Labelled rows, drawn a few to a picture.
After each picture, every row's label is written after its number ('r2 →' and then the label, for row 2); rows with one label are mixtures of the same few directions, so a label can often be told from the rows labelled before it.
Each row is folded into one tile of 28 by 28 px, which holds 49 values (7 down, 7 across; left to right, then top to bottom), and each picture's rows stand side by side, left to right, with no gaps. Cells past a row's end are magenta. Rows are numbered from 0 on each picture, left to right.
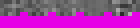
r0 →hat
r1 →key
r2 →key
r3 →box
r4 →hat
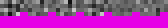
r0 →hat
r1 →hat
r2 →hat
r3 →hat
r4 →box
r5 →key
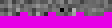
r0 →hat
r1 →hat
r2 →key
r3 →box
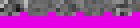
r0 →box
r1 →box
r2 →box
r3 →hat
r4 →hat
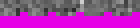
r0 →key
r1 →key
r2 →box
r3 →box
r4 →hat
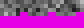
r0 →key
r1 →box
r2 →box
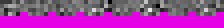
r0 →hat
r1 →hat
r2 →key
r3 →box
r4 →key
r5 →box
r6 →key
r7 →box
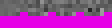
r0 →hat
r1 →hat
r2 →hat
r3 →key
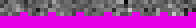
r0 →box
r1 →box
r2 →key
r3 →box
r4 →hat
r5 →key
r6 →key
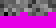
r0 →key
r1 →box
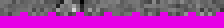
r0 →hat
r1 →key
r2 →box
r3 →key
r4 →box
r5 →hat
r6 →hat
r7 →key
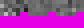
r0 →key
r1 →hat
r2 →hat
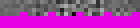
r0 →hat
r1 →hat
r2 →hat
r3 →hat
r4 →key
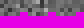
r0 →box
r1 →hat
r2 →key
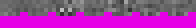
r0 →key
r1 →key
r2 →key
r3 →box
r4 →hat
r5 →hat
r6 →hat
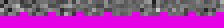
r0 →box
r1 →box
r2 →hat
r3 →box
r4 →hat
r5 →hat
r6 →key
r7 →box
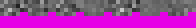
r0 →box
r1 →hat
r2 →box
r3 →box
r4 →box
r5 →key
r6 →key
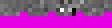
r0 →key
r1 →hat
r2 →key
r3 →box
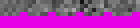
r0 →key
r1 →box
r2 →box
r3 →box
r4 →box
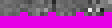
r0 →box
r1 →box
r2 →key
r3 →key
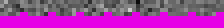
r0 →box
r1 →hat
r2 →key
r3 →box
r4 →box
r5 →box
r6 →hat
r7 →hat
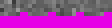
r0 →hat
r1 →box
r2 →key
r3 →hat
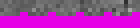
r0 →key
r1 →key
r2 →box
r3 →key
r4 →hat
